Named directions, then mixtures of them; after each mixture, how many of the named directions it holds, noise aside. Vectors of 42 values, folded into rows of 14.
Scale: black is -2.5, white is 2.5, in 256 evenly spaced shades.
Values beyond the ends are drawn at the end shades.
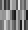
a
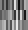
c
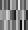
one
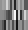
two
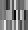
two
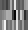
two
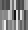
two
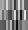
one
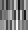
one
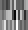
two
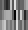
two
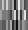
one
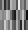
one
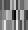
two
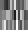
two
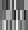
two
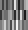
one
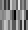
one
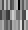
two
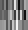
one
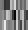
two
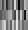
one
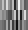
one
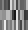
two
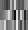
two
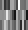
one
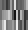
two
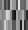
one
